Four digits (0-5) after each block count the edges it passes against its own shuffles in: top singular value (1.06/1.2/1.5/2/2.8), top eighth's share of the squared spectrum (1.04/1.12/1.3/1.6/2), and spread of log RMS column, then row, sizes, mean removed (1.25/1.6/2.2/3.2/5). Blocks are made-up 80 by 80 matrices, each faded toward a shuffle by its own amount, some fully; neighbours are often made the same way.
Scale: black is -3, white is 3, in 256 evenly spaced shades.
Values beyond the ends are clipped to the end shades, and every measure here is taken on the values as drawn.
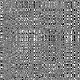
5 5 4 3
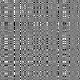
5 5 4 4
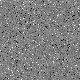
0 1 0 0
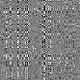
5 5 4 3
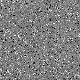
2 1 0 0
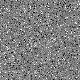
2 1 0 0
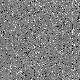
2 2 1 0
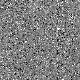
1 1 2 0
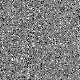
1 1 2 0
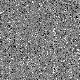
1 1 2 0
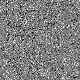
0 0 1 0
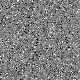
0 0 0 0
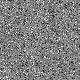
0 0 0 0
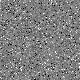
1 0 0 0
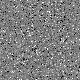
2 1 0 0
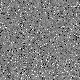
1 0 0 0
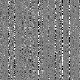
4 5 4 0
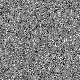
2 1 0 0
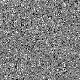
3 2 1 0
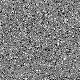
1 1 0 0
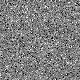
2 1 0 0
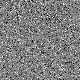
0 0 0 0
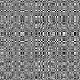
5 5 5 4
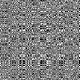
5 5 3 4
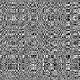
5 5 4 4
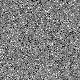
1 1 0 0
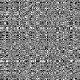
5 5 3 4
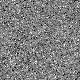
2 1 0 0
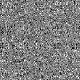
4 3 2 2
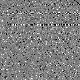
4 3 1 2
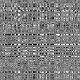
5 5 3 4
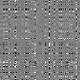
5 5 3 3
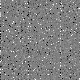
3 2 1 0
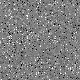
2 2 1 0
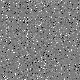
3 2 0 0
